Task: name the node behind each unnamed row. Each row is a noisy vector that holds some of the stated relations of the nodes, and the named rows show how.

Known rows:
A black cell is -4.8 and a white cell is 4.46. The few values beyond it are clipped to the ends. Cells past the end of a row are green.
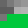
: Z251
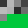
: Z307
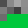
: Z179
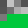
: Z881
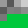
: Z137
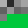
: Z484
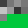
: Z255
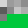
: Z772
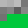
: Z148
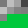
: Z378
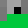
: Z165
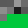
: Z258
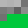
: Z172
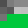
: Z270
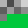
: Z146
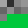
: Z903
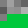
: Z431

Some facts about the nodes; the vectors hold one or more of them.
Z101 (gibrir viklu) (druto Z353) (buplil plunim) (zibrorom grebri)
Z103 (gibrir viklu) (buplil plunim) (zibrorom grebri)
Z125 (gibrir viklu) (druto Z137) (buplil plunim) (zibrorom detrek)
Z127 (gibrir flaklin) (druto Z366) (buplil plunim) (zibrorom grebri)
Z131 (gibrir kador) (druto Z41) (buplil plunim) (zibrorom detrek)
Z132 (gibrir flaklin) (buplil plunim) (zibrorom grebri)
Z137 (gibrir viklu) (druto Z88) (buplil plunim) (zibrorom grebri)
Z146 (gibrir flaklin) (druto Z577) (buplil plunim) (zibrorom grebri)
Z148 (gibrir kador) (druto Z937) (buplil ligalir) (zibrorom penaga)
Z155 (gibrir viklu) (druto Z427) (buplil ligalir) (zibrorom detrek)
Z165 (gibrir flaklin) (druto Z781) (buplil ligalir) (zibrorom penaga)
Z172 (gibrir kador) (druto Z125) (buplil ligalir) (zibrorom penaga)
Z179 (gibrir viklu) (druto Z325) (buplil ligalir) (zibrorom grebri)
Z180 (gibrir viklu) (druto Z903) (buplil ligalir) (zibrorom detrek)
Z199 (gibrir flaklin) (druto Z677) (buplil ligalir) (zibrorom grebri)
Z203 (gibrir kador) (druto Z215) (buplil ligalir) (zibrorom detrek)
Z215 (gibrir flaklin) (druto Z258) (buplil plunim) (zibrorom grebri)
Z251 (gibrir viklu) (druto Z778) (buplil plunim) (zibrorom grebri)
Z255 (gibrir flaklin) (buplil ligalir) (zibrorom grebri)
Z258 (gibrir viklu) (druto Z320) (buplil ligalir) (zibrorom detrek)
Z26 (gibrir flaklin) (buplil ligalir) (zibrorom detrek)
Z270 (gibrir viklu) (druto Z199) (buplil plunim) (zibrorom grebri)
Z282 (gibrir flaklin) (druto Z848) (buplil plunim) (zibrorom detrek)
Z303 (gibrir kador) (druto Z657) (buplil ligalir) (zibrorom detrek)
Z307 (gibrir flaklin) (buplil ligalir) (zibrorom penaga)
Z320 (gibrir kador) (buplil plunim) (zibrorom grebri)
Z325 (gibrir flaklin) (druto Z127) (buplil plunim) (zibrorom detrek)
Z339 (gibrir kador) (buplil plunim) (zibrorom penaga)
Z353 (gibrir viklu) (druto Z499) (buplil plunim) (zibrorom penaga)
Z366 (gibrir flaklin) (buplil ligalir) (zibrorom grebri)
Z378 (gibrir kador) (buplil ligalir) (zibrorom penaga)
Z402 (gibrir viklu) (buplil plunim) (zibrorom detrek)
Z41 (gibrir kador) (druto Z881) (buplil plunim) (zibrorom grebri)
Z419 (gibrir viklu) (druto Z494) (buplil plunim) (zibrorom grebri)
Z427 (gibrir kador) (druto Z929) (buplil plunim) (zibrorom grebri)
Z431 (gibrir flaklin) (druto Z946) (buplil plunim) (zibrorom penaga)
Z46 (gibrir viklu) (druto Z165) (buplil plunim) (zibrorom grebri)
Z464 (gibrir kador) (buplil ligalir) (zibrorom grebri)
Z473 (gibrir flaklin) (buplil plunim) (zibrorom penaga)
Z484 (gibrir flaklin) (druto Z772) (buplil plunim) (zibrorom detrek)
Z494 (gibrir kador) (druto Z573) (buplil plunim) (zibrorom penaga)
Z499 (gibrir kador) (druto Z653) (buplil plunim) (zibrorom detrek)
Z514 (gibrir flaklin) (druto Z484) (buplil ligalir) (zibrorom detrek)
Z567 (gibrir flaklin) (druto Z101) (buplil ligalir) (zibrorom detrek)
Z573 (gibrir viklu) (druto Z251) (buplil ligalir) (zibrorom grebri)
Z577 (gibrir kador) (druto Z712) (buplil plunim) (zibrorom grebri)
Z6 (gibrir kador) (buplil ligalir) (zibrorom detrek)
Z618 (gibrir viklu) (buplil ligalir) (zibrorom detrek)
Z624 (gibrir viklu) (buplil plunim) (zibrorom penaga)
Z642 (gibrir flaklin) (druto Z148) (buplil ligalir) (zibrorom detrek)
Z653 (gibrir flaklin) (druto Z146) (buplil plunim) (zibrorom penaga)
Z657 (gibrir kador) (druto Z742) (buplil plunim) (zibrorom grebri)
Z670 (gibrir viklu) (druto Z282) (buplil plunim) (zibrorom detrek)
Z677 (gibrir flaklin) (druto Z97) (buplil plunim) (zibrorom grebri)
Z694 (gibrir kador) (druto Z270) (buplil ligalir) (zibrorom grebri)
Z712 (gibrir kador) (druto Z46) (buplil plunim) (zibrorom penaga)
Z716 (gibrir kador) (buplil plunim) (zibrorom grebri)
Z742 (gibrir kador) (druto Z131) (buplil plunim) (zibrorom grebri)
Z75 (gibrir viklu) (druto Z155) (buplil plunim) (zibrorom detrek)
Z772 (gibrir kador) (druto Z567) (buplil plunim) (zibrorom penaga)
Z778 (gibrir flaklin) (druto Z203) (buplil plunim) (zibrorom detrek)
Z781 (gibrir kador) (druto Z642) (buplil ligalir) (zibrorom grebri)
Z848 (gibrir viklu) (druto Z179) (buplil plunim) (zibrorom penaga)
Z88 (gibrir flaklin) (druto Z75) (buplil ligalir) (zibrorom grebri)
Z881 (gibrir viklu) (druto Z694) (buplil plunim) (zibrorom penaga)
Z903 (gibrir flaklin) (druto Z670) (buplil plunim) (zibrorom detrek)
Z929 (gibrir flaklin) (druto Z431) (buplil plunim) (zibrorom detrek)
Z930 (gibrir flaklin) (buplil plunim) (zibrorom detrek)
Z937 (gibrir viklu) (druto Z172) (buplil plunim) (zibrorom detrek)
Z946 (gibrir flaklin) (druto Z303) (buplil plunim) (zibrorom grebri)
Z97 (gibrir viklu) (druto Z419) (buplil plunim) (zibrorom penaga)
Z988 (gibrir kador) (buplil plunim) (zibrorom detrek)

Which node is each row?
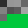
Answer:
Z573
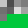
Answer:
Z131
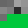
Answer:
Z88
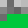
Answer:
Z781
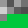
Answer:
Z6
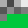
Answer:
Z46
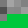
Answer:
Z848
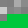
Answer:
Z464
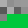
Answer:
Z653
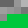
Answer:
Z103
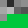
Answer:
Z930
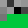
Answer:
Z642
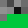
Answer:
Z514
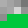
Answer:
Z339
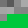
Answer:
Z132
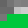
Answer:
Z677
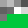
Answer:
Z494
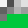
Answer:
Z577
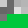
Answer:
Z427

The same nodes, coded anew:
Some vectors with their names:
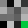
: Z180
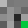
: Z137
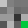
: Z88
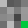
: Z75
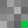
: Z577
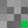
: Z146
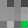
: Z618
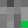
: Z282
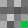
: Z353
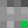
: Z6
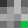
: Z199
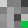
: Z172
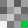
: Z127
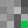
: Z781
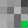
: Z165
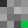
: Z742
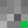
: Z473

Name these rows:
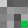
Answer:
Z125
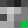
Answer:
Z778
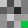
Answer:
Z567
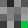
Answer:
Z670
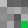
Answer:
Z937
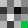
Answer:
Z772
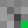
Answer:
Z431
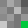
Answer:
Z712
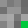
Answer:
Z179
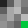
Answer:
Z677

